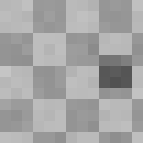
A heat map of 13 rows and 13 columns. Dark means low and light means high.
Values change most from cell to cell in the middle right. The field is checkered. The middle right is the ninth with the lowest average. In the middle right lies a patch that is lower than the rest.
